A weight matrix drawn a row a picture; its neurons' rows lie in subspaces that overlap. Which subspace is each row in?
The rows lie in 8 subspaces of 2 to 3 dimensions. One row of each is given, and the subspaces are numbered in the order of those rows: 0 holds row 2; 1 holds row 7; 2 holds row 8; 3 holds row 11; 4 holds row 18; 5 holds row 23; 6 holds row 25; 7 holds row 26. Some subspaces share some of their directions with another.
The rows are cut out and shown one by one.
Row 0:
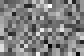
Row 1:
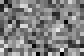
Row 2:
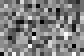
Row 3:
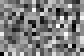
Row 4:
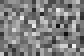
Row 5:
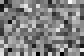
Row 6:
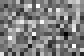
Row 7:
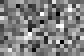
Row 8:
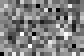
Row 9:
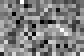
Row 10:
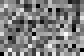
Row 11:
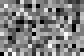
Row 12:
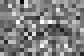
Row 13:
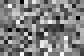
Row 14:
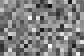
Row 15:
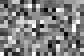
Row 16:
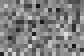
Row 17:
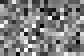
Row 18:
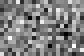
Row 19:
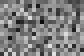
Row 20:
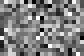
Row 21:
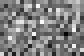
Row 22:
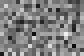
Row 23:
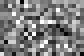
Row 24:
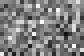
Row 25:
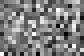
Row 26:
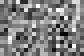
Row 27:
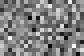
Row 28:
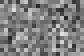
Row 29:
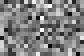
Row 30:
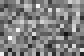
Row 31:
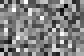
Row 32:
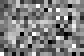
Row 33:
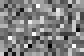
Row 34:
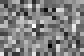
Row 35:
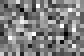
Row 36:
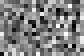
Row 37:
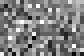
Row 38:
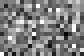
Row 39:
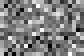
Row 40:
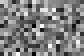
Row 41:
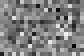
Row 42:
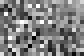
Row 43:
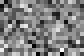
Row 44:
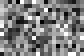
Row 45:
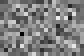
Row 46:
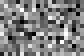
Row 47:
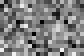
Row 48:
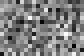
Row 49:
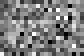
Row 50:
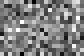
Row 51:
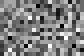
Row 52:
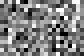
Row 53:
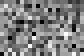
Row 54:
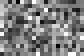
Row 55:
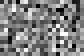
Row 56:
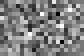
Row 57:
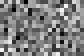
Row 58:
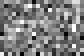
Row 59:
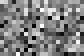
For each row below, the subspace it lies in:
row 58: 5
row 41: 2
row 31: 7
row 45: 2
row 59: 3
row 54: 4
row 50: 5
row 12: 5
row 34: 3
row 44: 4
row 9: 5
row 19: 2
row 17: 3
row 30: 0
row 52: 7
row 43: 0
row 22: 1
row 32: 2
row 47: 0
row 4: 6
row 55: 7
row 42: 6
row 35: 1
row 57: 7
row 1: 0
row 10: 0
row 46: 1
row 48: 4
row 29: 5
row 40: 3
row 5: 0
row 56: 1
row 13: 5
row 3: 6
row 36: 6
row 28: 7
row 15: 3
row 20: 5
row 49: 2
